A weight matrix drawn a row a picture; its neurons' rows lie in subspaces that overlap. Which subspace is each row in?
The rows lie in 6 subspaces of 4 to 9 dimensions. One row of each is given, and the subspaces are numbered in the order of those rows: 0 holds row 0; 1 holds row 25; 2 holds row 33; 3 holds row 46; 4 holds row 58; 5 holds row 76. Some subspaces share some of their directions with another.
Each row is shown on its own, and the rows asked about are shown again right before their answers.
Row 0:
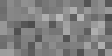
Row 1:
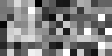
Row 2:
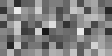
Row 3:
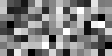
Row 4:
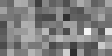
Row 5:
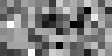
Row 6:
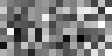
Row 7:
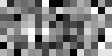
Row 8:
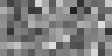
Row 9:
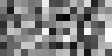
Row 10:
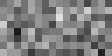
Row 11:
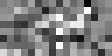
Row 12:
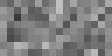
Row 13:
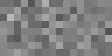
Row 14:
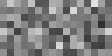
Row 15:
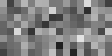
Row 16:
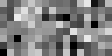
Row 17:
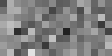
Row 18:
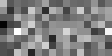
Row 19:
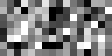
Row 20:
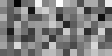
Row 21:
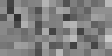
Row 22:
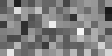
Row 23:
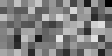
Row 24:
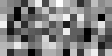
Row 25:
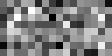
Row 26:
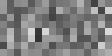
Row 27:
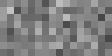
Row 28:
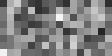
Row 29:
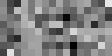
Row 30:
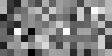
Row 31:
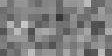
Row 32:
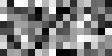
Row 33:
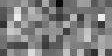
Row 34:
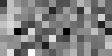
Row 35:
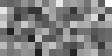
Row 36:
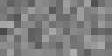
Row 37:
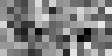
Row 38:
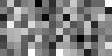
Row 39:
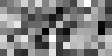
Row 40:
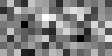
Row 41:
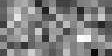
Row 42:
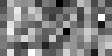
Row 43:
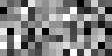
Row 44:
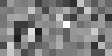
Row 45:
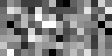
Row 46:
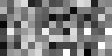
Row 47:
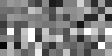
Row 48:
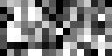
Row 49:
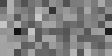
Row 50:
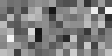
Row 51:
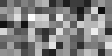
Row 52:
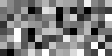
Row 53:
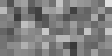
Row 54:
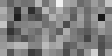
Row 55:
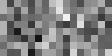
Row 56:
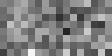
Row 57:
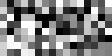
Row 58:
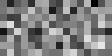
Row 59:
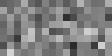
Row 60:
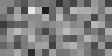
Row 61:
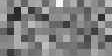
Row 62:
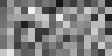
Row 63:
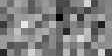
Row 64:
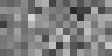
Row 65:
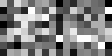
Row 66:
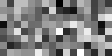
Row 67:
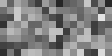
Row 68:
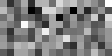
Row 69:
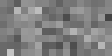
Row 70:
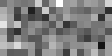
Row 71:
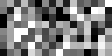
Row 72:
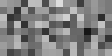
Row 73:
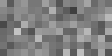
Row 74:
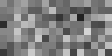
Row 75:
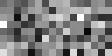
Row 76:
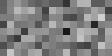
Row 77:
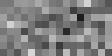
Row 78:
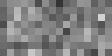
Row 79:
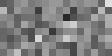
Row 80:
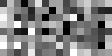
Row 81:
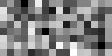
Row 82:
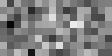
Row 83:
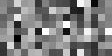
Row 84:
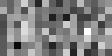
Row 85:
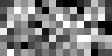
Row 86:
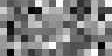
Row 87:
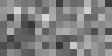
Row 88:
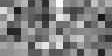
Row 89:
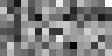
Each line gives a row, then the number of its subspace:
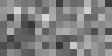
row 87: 3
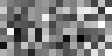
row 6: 3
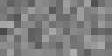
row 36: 4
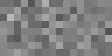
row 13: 2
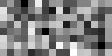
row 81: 0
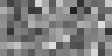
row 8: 4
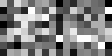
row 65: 1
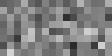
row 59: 5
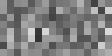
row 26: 3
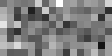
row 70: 1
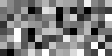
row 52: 5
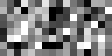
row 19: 5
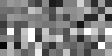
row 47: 3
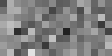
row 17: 0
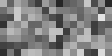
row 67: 3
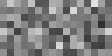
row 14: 4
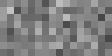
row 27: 3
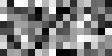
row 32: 1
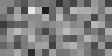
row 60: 0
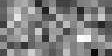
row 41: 3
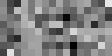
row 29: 5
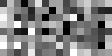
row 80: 0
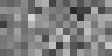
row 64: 4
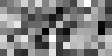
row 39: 1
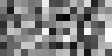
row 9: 3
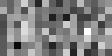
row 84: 5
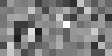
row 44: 5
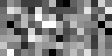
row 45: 1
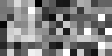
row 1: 2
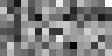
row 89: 5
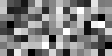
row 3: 0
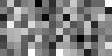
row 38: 1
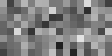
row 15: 1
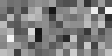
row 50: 3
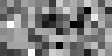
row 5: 1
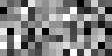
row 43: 3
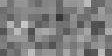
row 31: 4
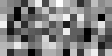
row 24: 2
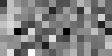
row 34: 0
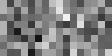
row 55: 3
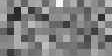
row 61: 2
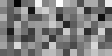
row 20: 5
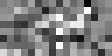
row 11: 1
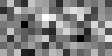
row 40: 3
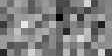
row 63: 1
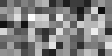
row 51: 4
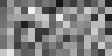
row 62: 4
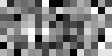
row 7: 3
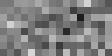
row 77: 1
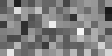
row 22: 5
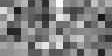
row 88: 3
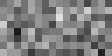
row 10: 5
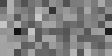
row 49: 1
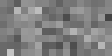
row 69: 5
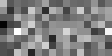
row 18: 0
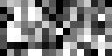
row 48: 2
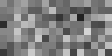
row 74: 4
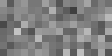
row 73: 1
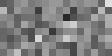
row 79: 3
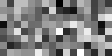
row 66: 1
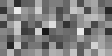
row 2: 5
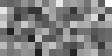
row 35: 3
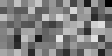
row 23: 1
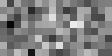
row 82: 1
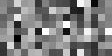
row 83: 5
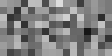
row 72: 2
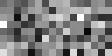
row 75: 4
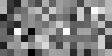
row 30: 1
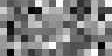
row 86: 4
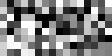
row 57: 3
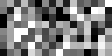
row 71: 1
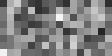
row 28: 5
